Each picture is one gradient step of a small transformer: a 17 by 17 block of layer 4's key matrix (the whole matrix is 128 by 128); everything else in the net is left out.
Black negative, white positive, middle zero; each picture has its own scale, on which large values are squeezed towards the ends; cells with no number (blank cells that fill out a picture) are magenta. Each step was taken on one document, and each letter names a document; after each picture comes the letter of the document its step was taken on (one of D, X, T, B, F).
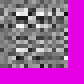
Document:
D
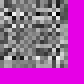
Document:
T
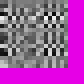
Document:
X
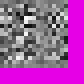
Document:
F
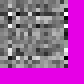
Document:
T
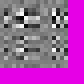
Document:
D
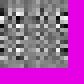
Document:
D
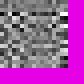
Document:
T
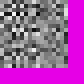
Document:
F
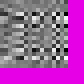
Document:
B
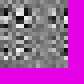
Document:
B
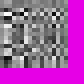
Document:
D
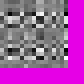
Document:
B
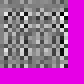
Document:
D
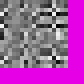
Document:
T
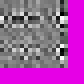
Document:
B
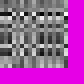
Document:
X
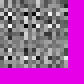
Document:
T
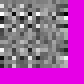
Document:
T
